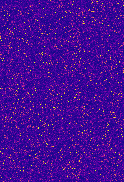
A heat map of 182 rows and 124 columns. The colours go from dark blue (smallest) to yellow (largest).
Mirror symmetry: none. Odd rows or columns: none. Grain: fine. Slope: none. Average level on the scale: 10%. Histogram: skewed, a long tail of high values. Seam: none.
